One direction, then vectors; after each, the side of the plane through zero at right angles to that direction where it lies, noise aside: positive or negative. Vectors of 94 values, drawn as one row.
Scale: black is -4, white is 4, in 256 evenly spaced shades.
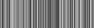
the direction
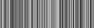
negative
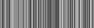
positive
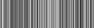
negative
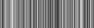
positive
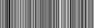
positive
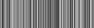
positive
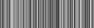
positive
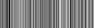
positive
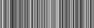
negative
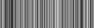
negative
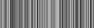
negative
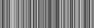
positive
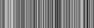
positive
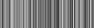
positive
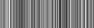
negative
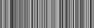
negative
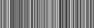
negative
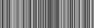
positive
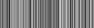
positive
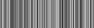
negative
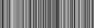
positive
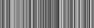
positive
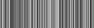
negative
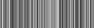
negative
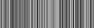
negative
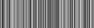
positive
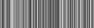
positive
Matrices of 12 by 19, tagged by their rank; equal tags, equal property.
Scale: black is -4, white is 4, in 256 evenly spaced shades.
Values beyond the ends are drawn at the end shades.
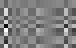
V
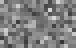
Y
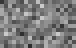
Y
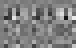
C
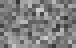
Y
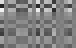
V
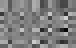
C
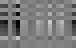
V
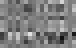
C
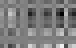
V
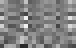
C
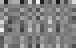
C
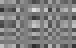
V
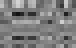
C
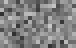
Y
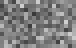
Y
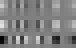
V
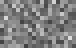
Y
